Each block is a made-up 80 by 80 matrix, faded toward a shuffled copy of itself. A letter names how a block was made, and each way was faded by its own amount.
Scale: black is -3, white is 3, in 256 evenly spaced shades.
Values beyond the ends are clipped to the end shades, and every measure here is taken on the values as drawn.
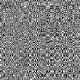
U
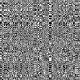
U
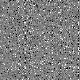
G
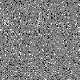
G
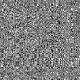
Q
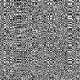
U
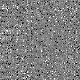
G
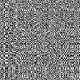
U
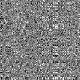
Q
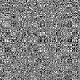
Q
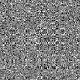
Q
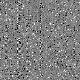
G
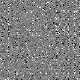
G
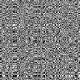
U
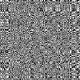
U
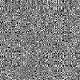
Q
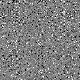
G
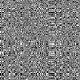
U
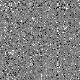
G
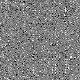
G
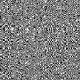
Q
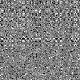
Q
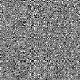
Q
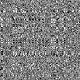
Q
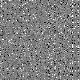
G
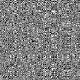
Q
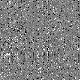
G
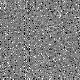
G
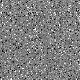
G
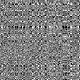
U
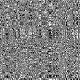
Q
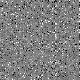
G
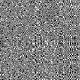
Q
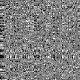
Q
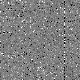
G
